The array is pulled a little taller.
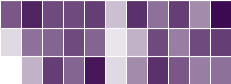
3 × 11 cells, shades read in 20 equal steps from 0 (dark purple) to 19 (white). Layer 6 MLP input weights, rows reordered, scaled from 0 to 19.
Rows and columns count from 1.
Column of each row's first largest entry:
6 6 1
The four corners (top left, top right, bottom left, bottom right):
6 0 19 8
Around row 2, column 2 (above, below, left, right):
2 13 16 7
